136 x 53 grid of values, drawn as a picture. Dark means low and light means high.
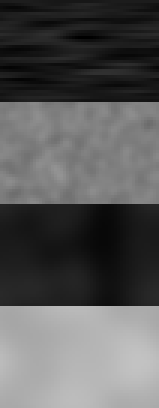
It is made of 4 by 1 panels. Panel 1,1: very low, streaked across, faint in contrast. Panel 2,1: middling, blotchy, faint in contrast. Panel 3,1: very low, smooth, faint in contrast. Panel 4,1: high, smooth, faint in contrast.
